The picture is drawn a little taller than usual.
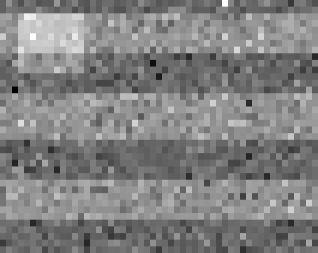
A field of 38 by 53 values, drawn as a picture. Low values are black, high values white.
Odd patch: higher, in the top left. Stripes: horizontal, repeating 3 times. Ninth with the highest average: top left.
